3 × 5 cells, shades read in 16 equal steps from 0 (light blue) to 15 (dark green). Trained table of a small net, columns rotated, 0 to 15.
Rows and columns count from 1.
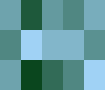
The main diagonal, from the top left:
5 0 11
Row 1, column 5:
4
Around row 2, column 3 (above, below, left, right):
6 11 0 3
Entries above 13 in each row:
0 0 1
